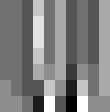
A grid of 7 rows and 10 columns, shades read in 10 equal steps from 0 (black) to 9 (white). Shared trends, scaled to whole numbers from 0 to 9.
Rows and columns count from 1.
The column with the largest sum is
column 10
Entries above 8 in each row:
0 0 0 0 0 0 2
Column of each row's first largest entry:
4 4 4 4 4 5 5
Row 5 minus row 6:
-1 0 0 3 -2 1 1 -2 0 0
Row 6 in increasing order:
1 3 3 4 4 5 5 6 7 7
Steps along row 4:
same down up down up down up down up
